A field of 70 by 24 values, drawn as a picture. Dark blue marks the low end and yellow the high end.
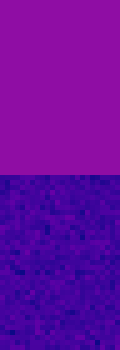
It is made of 2 by 1 panels. Panel 1,1: low, flat. Panel 2,1: very low, fine-grained, faint in contrast.
